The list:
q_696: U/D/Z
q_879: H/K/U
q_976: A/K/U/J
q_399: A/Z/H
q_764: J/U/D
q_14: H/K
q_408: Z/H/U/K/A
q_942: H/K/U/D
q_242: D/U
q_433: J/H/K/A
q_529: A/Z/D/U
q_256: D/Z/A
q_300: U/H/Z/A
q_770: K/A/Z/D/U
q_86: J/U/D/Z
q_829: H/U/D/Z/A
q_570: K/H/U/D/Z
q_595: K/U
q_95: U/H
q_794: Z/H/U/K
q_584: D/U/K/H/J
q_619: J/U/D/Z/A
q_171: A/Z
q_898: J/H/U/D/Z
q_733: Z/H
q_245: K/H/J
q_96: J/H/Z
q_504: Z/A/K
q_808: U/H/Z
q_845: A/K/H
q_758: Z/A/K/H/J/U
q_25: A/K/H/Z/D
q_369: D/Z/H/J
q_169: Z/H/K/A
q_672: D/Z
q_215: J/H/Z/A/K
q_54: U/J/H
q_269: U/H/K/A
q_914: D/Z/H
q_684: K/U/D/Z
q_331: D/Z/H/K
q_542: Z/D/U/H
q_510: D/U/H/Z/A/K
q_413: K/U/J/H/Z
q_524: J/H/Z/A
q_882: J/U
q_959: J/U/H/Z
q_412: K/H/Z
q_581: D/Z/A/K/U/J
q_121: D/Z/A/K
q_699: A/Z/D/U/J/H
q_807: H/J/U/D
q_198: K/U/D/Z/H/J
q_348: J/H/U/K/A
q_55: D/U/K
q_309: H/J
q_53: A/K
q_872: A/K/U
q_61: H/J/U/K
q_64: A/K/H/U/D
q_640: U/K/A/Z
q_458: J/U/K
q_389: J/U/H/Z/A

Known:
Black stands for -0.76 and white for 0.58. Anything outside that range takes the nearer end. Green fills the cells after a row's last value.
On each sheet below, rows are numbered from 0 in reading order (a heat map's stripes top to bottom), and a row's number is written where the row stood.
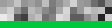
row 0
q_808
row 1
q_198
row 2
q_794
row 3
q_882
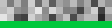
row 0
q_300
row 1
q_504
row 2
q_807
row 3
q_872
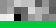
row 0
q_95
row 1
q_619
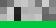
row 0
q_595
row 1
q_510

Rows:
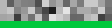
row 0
q_976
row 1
q_242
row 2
q_640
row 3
q_309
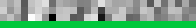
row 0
q_369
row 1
q_733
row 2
q_959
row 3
q_879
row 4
q_413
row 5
q_770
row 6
q_581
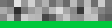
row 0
q_55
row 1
q_433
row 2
q_696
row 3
q_829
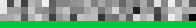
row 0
q_256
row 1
q_914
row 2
q_458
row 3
q_348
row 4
q_764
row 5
q_64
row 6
q_399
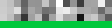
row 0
q_96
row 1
q_584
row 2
q_171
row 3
q_331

